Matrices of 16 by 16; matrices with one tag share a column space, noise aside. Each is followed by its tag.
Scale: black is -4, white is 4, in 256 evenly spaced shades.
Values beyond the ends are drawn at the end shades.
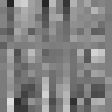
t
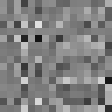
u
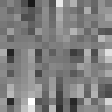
t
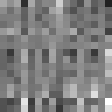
t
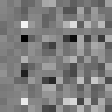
u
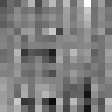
t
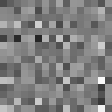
u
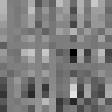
t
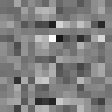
u
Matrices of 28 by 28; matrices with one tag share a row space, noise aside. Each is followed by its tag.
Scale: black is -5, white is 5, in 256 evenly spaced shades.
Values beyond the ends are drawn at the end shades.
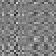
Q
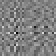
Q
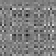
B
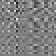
Q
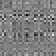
B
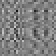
Q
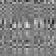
B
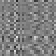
Q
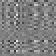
Q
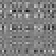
B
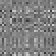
B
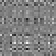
B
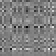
B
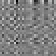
Q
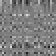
B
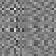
Q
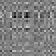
B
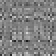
B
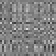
B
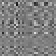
Q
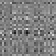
B
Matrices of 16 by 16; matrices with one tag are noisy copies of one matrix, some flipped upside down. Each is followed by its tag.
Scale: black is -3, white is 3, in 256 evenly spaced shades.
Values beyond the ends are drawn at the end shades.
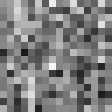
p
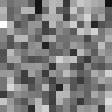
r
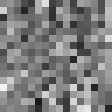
r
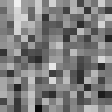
p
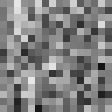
p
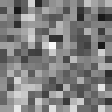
p
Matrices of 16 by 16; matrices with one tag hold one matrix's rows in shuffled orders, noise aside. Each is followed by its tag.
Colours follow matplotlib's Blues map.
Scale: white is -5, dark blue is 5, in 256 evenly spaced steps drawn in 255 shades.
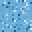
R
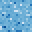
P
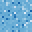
R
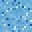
R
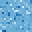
P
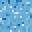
P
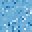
R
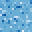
P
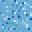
R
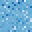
R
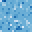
P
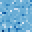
P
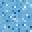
R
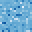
P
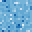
P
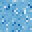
R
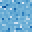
P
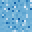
R
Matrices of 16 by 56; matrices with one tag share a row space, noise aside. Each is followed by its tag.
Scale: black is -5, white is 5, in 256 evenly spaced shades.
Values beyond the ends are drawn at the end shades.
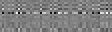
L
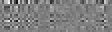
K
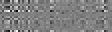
K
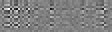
K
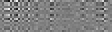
K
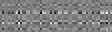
L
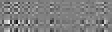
K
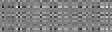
L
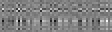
L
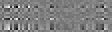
K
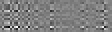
K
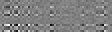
K
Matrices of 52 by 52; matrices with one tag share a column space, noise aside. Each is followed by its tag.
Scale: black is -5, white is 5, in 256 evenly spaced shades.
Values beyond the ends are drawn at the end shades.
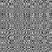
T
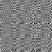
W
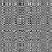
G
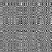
G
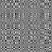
T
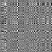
G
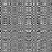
G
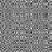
T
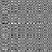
W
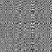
W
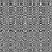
G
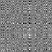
W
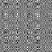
T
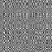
T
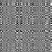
G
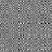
W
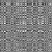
G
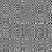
W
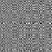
W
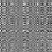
G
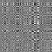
G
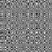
T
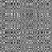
T
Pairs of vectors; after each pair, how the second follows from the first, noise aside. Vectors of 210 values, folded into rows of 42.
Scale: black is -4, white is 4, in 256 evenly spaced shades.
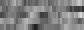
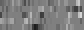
partly zeroed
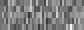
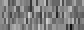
negated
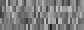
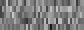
copied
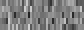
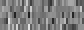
copied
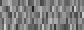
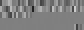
partly zeroed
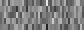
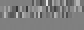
partly zeroed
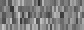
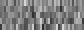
wrapped around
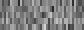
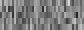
wrapped around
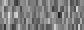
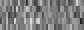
wrapped around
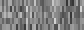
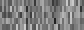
negated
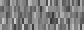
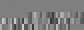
partly zeroed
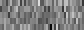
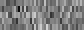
wrapped around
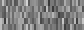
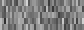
copied
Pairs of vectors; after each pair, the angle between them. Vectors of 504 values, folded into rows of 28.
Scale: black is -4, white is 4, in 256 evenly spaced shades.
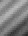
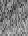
partly opposed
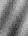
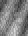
nearly opposite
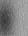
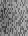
partly aligned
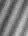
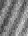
nearly parallel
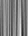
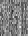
partly aligned
